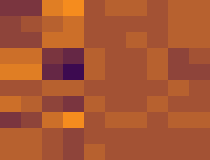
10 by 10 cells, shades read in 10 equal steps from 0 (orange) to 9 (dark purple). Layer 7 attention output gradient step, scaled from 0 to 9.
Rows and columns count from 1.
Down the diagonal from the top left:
6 4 2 7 3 4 4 4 4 4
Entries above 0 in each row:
9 10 10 10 10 10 10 9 10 10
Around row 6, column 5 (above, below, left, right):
3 3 3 4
